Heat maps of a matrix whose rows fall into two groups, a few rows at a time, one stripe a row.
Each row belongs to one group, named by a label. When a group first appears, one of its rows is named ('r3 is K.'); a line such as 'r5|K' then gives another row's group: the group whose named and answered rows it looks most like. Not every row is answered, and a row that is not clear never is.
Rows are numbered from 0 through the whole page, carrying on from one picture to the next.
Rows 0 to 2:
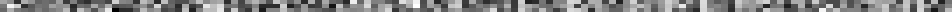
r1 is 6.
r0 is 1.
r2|6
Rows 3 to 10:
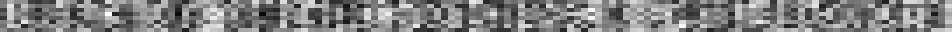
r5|6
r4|1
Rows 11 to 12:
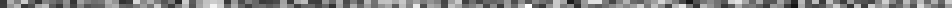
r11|6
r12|6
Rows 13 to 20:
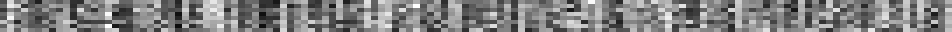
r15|6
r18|1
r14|6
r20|1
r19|6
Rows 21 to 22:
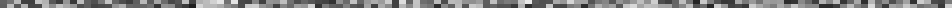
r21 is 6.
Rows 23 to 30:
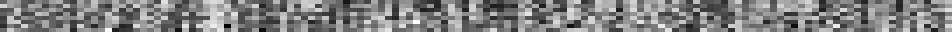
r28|6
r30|6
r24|1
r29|6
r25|1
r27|1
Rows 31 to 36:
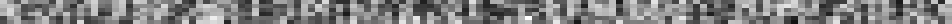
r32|1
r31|1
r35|6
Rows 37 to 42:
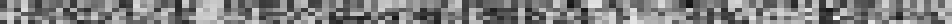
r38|6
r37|6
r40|1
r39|1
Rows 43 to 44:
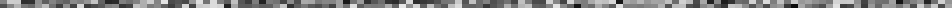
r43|1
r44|6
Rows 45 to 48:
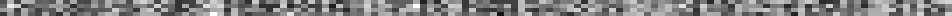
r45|1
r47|1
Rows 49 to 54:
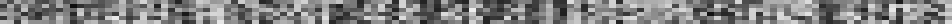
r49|1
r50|1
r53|1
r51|1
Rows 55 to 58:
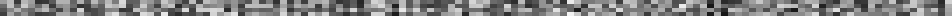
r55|1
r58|1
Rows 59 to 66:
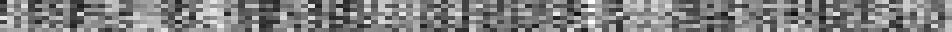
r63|1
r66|1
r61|6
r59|6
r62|6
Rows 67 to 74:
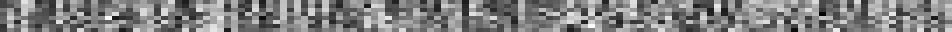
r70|1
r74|6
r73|6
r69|1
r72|1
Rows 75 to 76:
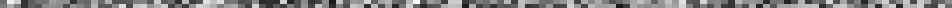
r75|6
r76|1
